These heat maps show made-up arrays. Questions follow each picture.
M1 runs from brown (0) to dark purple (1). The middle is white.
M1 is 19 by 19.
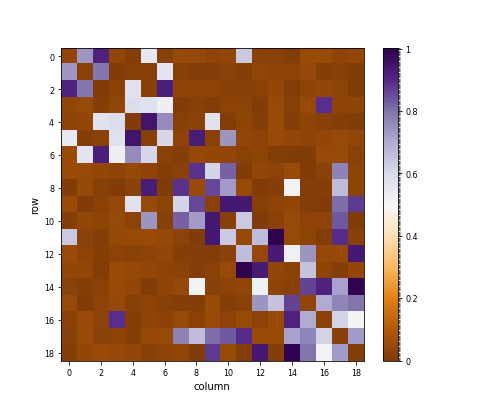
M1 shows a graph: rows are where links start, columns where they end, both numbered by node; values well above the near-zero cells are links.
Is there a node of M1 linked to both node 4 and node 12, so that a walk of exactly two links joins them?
no
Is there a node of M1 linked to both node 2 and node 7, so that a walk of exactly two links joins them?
no
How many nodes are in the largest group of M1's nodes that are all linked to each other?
5
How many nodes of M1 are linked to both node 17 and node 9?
5
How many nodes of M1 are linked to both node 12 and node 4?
0
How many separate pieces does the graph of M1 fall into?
1
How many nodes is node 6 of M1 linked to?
5
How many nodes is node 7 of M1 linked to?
4
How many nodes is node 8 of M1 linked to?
6
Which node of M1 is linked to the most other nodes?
node 17
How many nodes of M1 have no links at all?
0
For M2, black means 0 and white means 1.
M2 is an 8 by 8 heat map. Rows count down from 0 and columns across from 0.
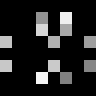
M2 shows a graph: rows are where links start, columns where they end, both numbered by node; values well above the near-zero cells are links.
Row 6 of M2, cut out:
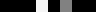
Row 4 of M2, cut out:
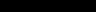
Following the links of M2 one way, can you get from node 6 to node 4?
yes
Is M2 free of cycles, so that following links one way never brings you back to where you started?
yes
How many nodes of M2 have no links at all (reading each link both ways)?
0
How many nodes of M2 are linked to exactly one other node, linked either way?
0
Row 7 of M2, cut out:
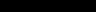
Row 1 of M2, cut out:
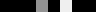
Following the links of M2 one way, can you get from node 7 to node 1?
no
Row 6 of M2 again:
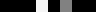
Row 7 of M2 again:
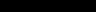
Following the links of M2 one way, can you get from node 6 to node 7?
yes
